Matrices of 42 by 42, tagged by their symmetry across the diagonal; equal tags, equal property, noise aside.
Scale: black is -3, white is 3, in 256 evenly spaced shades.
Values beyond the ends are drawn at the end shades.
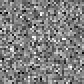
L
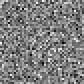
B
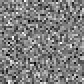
L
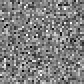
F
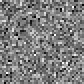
B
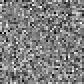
F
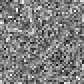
B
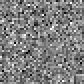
F
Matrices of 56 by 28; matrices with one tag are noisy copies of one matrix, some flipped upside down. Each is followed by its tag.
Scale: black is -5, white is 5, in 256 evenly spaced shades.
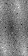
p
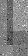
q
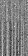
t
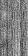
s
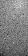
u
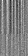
t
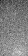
u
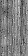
s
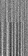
t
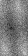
p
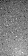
u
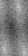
p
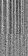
t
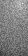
u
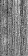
s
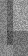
q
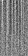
t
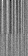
t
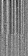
t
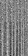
t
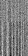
t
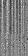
t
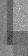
q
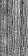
s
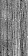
s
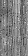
s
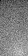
u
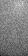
u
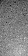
u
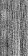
s
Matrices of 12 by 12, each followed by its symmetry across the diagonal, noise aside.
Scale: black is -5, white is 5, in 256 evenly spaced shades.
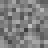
antisymmetric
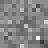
symmetric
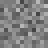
neither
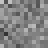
neither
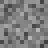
symmetric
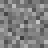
antisymmetric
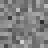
antisymmetric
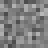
antisymmetric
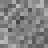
symmetric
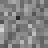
neither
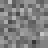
antisymmetric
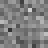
antisymmetric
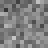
neither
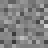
neither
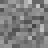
neither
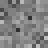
symmetric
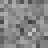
symmetric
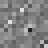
symmetric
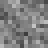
antisymmetric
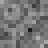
symmetric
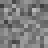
neither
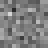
antisymmetric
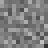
neither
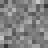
symmetric
